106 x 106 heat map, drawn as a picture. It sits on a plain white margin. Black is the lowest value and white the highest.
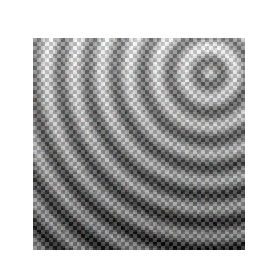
Rings: centred on the top right. Histogram: bell-shaped. Odd rows or columns: none. Slope: up to the top. Average level on the scale: 50%.
